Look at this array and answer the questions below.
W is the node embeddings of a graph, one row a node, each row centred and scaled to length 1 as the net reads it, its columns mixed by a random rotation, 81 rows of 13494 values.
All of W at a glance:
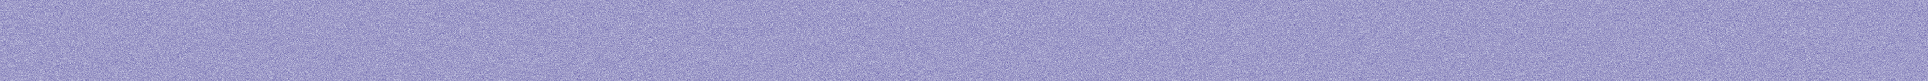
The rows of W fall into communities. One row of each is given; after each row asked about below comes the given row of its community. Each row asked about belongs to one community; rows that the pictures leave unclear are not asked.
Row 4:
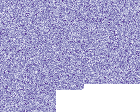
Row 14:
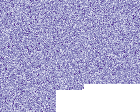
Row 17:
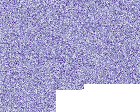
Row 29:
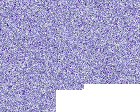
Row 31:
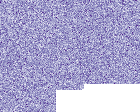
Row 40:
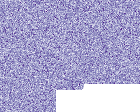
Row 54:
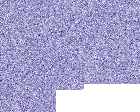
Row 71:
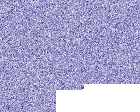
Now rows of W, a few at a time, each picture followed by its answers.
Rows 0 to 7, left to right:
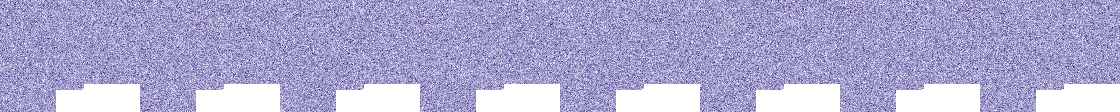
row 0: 29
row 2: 54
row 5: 40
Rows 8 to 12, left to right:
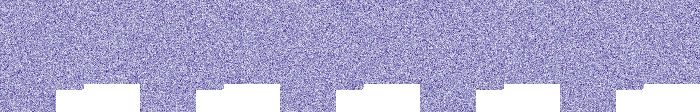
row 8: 54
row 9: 4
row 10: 40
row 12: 40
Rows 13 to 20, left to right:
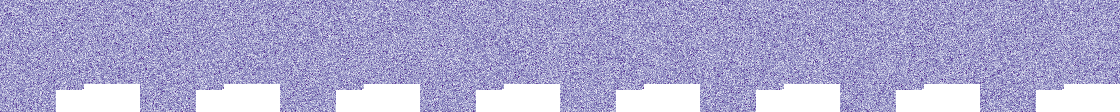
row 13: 14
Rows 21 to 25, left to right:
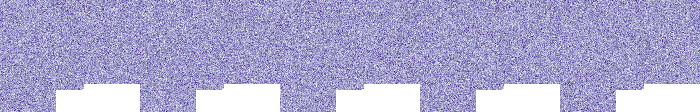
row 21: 40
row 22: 4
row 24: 40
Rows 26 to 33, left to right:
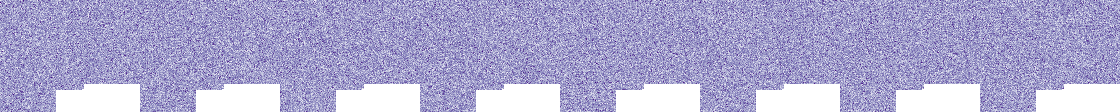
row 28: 4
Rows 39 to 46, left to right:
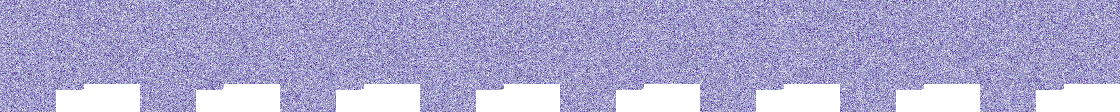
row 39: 17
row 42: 71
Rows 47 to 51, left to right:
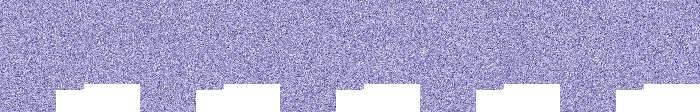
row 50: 31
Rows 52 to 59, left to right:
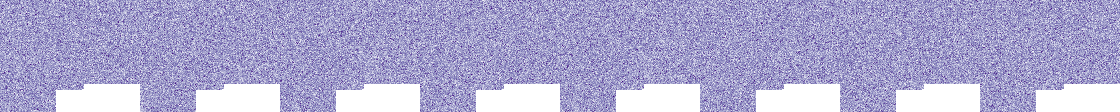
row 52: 4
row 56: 54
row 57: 14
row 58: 31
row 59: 17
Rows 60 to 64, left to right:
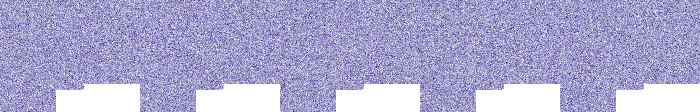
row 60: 71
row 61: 40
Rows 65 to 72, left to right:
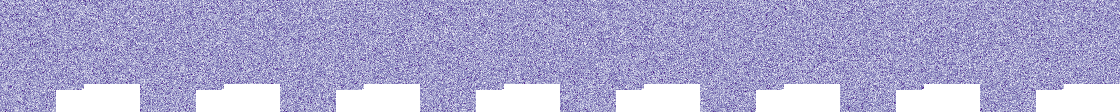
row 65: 29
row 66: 4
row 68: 14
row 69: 29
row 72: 71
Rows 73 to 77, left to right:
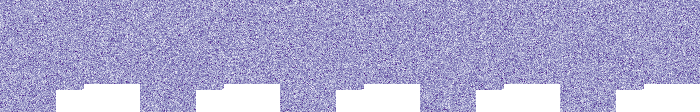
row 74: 54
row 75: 71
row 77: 17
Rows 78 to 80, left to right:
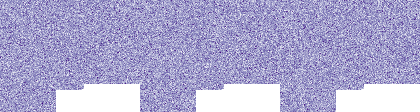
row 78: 71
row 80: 4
